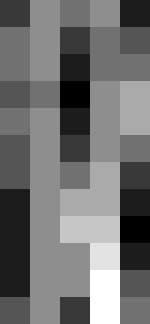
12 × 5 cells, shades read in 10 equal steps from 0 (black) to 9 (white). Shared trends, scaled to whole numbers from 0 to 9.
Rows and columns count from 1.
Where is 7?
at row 9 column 3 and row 9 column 4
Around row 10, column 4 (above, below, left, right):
7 9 5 1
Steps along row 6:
up down up down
